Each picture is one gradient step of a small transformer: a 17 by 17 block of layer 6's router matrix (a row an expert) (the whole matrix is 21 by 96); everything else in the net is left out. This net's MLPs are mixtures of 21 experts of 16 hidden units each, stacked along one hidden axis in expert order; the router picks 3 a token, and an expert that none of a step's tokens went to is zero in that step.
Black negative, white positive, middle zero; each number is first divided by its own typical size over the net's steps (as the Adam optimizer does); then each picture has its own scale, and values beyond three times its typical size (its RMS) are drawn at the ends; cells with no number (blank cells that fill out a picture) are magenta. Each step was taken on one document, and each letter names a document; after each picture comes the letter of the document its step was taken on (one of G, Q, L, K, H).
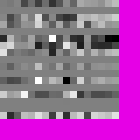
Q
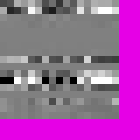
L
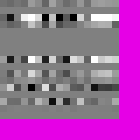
L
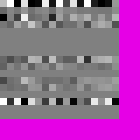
L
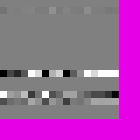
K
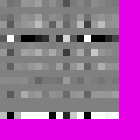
Q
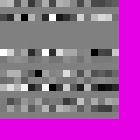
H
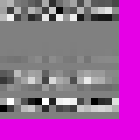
L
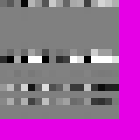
H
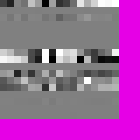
L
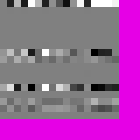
H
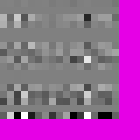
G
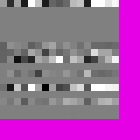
H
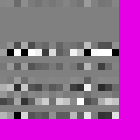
G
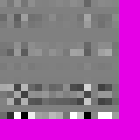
G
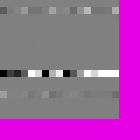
K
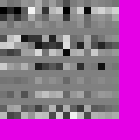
Q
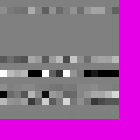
K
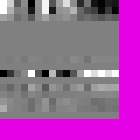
K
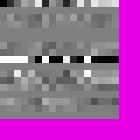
L
